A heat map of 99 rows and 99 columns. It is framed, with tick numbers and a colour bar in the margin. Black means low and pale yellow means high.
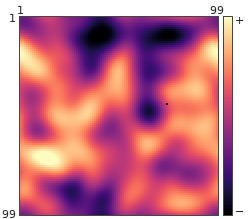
There are no regular stripes. The top middle is the ninth with the lowest average. One lone cell stands out, far lower than its neighbours.
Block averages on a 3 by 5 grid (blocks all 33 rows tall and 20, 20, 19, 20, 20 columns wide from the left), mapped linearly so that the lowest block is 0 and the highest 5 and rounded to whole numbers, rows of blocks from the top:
41203 | 45335 | 42233
